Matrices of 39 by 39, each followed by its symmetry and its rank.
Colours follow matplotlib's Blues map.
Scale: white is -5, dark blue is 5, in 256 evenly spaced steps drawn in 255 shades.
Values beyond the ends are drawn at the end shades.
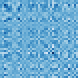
symmetric, rank three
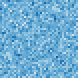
symmetric, full rank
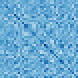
symmetric, rank five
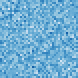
symmetric, full rank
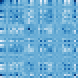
symmetric, rank three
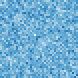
symmetric, full rank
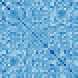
symmetric, rank five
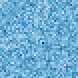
symmetric, full rank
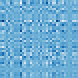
antisymmetric, rank two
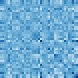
symmetric, rank three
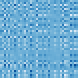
antisymmetric, rank two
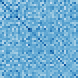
symmetric, rank five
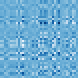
antisymmetric, rank two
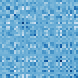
symmetric, rank three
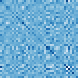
symmetric, rank five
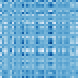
antisymmetric, rank two
